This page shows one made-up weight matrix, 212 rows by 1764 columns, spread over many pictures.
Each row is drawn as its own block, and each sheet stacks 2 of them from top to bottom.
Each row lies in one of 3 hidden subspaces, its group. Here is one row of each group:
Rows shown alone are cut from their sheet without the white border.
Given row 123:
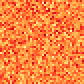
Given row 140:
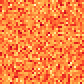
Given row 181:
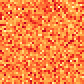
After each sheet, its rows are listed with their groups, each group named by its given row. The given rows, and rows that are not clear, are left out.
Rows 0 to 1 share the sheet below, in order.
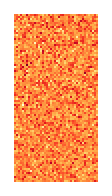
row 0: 123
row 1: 181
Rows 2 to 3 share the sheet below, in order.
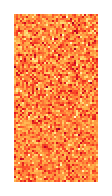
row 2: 140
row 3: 181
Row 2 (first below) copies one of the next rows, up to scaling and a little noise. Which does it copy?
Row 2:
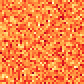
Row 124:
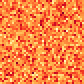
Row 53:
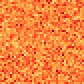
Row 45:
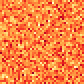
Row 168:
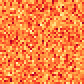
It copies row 45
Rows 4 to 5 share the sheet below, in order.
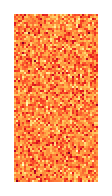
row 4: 140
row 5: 181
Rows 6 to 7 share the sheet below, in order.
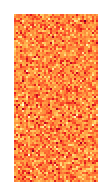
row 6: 123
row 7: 181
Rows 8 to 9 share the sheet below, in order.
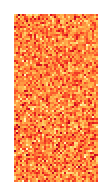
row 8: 123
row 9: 123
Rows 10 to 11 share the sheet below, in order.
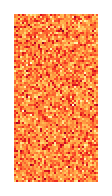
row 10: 123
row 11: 181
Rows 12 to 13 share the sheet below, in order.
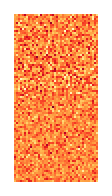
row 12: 181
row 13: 181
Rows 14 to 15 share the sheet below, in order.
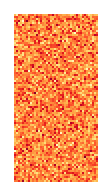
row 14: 181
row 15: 123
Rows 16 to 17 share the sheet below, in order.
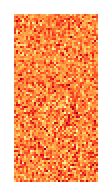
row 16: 181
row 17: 140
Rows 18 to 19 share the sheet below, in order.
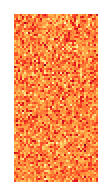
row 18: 140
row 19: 181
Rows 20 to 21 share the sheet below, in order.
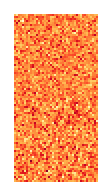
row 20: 181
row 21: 140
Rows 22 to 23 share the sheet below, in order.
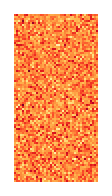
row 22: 181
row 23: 181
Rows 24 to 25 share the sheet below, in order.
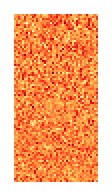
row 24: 140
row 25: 181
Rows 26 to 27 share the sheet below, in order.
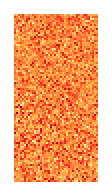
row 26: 181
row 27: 181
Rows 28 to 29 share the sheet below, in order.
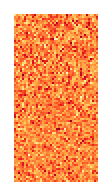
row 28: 140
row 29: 181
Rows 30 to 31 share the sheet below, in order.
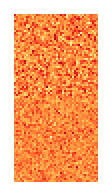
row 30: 140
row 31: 181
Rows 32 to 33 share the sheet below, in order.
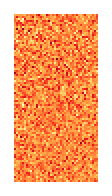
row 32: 181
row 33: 181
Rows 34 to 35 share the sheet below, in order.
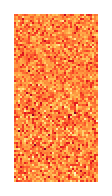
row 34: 181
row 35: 140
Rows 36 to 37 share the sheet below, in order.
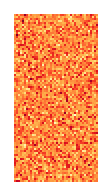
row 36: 181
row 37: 140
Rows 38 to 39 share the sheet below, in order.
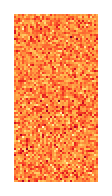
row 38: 181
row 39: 123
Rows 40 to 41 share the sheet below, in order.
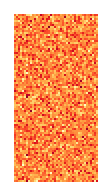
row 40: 123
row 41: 123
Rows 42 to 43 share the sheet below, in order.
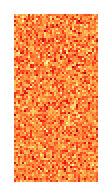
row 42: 181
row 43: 140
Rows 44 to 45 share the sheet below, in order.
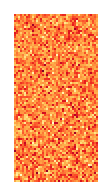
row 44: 140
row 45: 140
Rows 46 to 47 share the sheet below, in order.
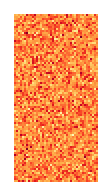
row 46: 140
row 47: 123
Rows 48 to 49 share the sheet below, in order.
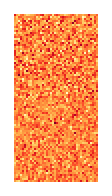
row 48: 123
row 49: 140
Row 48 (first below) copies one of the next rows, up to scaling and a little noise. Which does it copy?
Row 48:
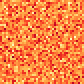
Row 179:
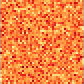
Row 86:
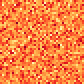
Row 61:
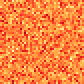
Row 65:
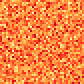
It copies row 65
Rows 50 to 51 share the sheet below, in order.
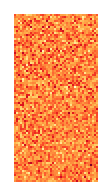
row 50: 123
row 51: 181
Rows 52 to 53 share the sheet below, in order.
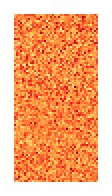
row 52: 123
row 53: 140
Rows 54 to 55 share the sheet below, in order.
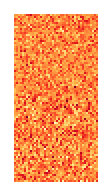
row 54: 123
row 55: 140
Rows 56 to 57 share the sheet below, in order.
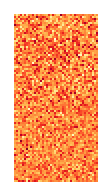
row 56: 181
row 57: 123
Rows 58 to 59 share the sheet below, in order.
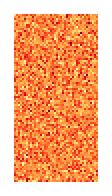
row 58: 140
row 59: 123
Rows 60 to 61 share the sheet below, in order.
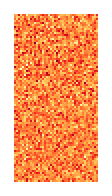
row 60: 123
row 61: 123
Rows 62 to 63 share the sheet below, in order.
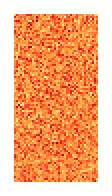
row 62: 123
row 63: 181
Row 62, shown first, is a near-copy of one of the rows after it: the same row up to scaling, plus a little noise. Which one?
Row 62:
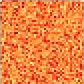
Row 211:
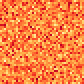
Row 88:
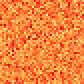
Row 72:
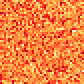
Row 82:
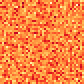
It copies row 82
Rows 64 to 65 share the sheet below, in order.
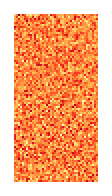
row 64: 123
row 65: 123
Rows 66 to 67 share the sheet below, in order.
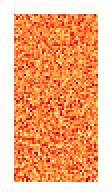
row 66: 123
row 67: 123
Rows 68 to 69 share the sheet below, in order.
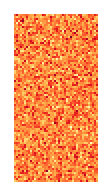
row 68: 181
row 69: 140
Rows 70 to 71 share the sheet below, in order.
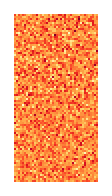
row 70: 140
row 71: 181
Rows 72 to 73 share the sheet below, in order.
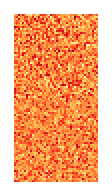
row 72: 123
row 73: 140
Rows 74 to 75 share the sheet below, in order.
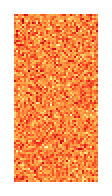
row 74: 181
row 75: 181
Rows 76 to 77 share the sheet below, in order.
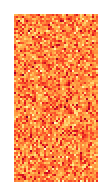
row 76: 181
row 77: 140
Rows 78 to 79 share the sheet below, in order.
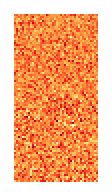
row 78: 181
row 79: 140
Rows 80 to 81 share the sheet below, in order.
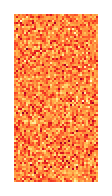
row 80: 181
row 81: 181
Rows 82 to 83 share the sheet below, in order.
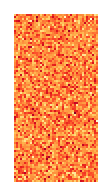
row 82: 123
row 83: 140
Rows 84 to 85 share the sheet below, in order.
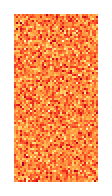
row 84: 181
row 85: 123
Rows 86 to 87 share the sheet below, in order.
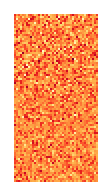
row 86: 123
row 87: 140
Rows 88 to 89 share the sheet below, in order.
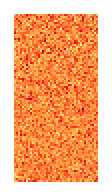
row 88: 123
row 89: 123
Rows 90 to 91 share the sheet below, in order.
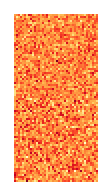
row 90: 123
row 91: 123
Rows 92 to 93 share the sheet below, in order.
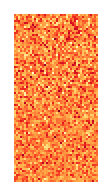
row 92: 140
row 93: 181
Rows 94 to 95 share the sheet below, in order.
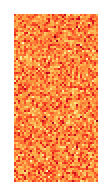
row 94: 140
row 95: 140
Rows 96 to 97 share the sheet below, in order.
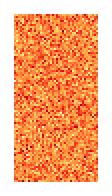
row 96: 181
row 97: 123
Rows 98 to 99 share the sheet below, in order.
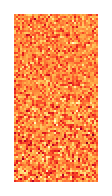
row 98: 123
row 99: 140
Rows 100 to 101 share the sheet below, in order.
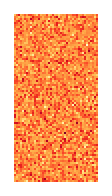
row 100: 123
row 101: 181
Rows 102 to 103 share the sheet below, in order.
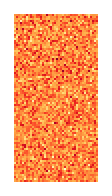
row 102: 181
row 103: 140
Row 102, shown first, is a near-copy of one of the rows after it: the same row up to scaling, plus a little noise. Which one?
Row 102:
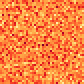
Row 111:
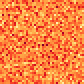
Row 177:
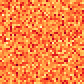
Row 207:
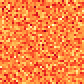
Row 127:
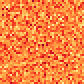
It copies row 111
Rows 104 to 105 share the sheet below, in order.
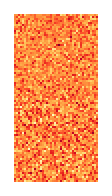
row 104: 181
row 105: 181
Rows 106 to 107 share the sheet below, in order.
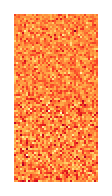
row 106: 140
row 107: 123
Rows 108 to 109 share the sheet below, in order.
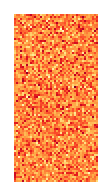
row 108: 123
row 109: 123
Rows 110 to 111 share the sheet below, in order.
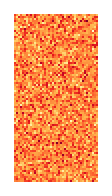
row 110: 123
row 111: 181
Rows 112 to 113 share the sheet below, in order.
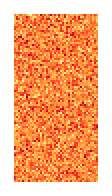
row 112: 123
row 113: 123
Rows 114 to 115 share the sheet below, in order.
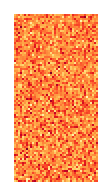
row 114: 123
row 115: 123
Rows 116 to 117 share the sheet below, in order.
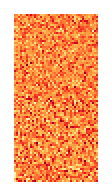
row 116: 123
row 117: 123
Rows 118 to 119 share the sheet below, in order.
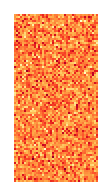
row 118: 123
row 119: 140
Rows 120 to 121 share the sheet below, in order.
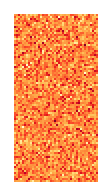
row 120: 123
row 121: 140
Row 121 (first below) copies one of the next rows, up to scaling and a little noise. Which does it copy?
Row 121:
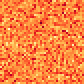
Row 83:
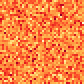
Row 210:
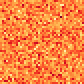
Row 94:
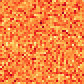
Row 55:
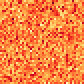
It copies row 94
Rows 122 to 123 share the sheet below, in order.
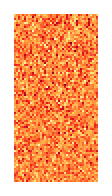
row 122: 140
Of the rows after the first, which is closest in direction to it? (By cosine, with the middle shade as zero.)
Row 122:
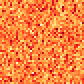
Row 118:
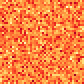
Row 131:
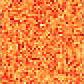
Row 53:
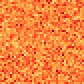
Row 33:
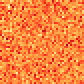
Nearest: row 131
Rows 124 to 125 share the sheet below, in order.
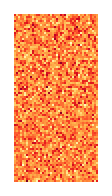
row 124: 140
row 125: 123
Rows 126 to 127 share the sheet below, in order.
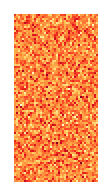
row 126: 140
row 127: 181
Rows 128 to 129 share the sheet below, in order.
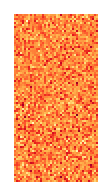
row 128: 181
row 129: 181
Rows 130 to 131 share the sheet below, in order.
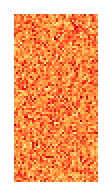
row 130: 140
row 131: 140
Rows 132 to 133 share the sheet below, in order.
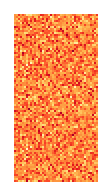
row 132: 123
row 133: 123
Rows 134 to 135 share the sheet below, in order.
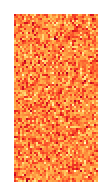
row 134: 140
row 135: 123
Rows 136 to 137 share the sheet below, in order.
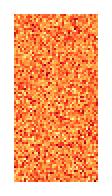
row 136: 140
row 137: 123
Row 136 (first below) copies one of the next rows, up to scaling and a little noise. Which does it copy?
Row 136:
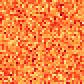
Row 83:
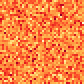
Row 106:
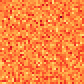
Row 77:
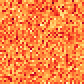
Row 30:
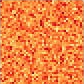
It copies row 83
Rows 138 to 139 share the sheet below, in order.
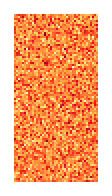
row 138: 181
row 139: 123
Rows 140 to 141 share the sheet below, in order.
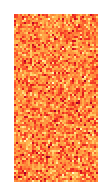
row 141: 140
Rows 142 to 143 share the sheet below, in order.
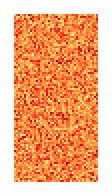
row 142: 123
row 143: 123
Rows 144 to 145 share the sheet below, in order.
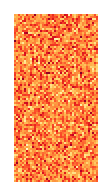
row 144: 140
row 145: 123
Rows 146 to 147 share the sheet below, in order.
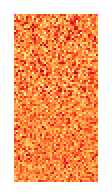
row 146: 140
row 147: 123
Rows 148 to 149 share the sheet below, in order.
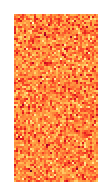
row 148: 181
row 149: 181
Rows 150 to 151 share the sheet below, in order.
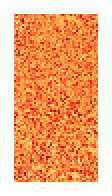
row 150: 181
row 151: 140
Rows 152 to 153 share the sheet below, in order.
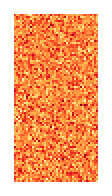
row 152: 123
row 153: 123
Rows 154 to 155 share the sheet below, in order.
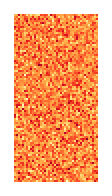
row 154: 123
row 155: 181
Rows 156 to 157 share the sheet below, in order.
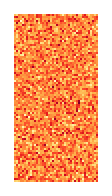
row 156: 181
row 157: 140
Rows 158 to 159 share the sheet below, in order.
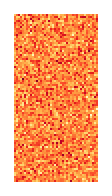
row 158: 123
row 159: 181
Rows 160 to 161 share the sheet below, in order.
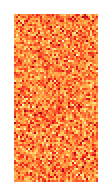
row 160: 181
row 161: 181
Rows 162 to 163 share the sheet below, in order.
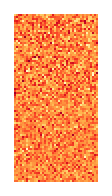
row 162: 123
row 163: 123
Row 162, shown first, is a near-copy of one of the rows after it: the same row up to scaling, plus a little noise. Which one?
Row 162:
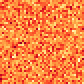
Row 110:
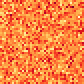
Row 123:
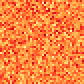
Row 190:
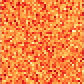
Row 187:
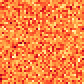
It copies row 187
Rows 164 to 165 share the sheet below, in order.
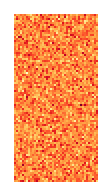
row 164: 123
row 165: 123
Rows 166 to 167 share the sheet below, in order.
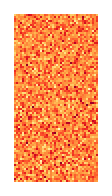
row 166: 123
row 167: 181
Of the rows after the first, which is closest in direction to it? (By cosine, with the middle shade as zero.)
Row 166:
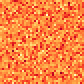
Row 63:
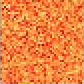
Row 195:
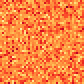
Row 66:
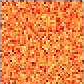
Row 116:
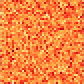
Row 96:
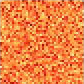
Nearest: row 116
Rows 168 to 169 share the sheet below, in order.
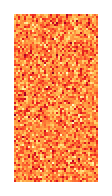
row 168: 140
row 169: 140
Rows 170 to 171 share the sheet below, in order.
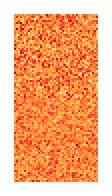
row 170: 181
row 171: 140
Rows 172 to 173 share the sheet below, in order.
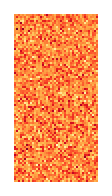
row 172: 181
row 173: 123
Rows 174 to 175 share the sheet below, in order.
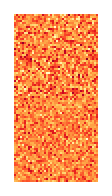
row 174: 140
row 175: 181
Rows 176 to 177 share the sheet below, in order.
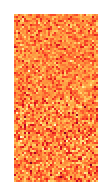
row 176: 181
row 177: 181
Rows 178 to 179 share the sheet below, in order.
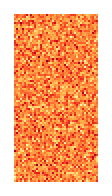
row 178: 181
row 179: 123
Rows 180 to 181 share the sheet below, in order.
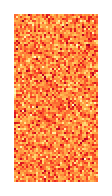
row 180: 123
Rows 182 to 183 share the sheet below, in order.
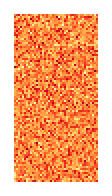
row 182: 123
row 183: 123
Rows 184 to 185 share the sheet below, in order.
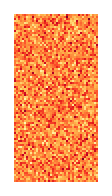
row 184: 140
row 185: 181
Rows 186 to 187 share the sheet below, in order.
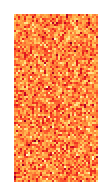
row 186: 140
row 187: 123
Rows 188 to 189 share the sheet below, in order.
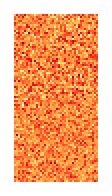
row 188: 140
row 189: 181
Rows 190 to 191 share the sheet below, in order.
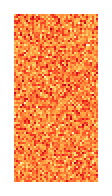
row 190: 123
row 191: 181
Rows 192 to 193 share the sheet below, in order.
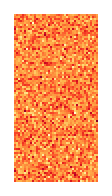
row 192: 181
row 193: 140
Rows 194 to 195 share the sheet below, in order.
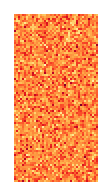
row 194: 140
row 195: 123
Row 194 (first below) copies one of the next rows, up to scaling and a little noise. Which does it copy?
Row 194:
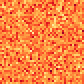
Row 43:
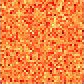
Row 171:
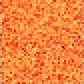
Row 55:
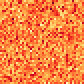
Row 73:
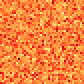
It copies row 43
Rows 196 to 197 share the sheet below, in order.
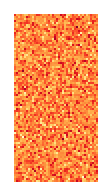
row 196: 140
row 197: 181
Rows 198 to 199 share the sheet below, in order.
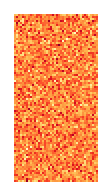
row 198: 181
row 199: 123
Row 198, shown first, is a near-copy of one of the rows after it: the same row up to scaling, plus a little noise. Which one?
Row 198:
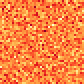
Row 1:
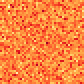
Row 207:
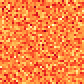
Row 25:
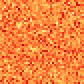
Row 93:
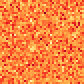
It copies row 207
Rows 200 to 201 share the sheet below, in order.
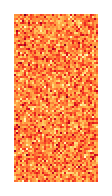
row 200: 181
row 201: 123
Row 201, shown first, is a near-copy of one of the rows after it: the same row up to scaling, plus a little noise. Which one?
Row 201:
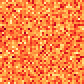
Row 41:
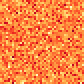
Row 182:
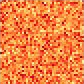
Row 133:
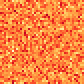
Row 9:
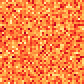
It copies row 9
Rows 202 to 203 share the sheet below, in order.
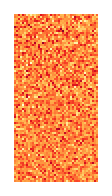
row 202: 123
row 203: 181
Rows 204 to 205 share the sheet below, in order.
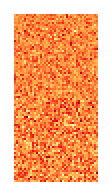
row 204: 140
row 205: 140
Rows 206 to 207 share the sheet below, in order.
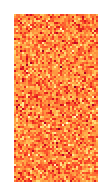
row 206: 123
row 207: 181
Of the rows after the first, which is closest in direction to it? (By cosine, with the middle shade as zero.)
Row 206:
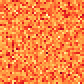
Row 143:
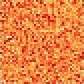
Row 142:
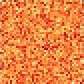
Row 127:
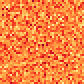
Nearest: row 142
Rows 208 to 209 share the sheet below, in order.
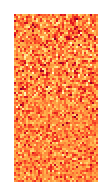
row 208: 140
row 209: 181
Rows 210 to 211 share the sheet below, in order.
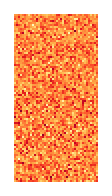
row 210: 140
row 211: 123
